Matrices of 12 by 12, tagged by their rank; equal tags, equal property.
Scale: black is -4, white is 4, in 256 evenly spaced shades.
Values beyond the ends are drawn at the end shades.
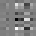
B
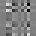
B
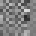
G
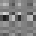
B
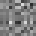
G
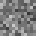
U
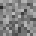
U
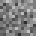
U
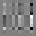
B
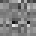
G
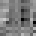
G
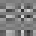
B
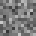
U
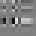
B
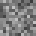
U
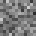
U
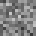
U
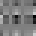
B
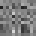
G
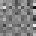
G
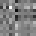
G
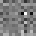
G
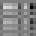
B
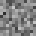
U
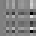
B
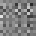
G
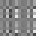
B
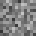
U
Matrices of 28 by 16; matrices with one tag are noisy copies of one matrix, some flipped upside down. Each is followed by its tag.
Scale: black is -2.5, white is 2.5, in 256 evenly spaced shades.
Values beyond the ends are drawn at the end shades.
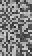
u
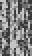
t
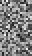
u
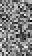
u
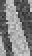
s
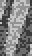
s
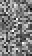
u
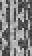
t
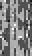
t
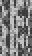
t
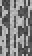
t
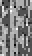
t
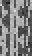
t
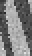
s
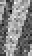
s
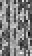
t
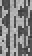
t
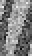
s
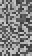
u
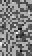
u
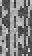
t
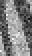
s
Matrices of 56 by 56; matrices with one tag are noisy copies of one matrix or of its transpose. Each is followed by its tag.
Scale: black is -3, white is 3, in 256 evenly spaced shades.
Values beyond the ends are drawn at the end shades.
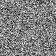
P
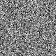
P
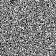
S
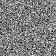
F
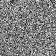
S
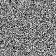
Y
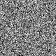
P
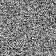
P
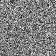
S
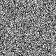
P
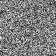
S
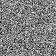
F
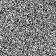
S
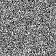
F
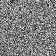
S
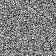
P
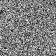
S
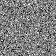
P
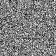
Y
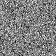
P
